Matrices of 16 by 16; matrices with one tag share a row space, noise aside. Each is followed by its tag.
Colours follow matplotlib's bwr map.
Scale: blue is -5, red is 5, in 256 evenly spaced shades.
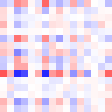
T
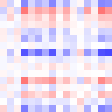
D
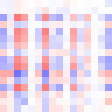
T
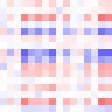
D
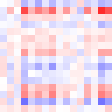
D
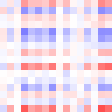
D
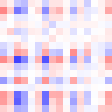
T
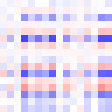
D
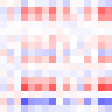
D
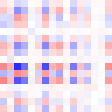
T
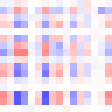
T
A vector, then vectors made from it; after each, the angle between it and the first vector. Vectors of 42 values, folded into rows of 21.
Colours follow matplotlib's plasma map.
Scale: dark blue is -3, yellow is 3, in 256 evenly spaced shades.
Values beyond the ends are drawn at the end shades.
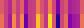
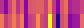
nearly parallel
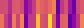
nearly parallel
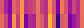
nearly parallel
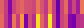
nearly parallel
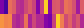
partly opposed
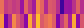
partly aligned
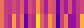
nearly parallel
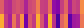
nearly parallel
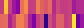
orthogonal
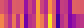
nearly parallel
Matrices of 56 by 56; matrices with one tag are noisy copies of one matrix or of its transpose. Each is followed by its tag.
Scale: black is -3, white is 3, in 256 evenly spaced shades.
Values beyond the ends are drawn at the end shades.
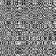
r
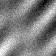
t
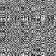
r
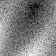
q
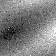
q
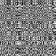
r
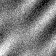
t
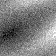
q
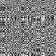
r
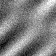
t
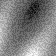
q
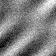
t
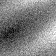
q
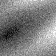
q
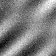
t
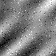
t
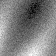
q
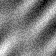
t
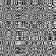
r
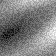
q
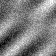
t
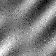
t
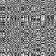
r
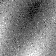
q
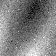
q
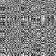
r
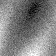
q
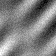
t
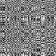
r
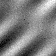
t
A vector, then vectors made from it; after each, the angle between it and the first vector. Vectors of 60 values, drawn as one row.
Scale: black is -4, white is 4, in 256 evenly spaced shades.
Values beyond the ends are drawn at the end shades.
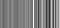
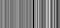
nearly opposite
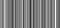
partly opposed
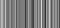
partly opposed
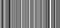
orthogonal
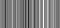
orthogonal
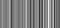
partly opposed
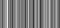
partly opposed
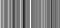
orthogonal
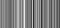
partly opposed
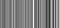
nearly parallel
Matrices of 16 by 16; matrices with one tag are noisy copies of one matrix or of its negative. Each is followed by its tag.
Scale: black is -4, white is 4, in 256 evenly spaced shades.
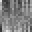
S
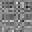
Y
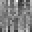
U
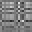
Y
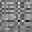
Y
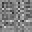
Y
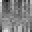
S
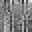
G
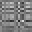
Y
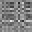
Y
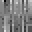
G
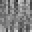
U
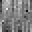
S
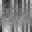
S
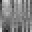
S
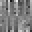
U
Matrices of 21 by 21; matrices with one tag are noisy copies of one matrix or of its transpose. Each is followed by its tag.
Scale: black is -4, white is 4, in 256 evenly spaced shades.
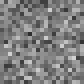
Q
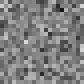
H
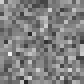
Q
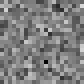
H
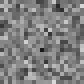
H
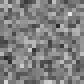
H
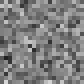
H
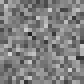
Q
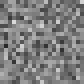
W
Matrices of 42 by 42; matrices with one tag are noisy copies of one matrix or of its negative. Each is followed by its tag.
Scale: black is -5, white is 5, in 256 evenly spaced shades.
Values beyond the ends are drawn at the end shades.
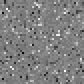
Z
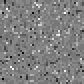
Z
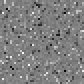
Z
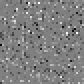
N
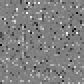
N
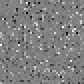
N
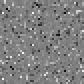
Z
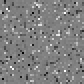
Z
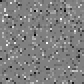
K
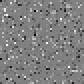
K
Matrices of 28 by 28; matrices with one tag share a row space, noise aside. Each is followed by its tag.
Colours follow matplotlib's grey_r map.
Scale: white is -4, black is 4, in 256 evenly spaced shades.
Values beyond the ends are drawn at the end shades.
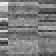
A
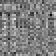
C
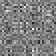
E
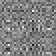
E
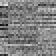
A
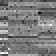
A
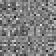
C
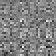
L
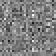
E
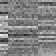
A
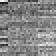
A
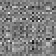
E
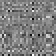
E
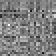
C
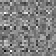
L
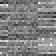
A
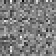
L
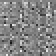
L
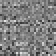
C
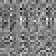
L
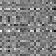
C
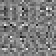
L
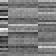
A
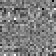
C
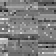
A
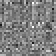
E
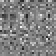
L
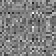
E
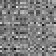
C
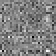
E
